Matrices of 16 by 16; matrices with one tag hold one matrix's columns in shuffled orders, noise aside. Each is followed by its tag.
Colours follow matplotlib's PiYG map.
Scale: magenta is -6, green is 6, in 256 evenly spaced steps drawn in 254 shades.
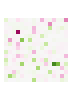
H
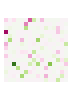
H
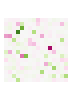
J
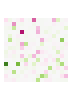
H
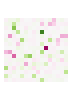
J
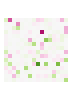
H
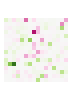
H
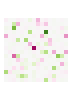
J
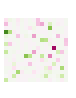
J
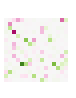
H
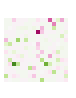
H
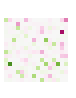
H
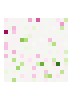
H
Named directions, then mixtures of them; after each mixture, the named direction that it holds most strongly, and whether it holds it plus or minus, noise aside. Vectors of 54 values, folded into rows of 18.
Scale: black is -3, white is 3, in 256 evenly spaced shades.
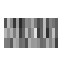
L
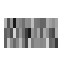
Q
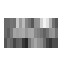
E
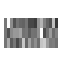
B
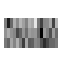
B, minus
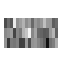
Q, minus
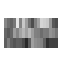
E, plus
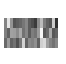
B, plus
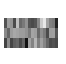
E, plus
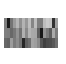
B, minus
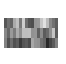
E, plus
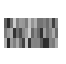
B, minus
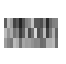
L, plus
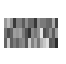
B, plus
